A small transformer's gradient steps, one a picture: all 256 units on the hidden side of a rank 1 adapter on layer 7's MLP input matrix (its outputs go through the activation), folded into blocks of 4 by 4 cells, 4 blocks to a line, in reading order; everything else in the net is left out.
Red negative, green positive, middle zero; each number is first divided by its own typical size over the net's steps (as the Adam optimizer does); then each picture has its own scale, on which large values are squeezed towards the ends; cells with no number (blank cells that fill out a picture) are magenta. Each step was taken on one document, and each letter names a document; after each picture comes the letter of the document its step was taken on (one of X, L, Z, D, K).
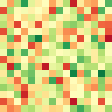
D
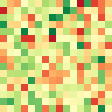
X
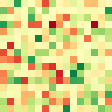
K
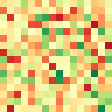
X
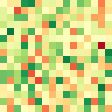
X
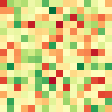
K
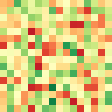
D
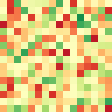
D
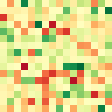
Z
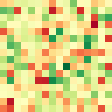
K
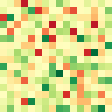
Z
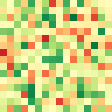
X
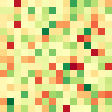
K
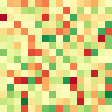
Z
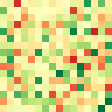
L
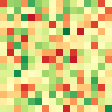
X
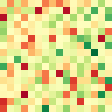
Z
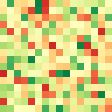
Z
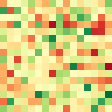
K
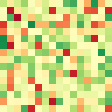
D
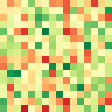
X
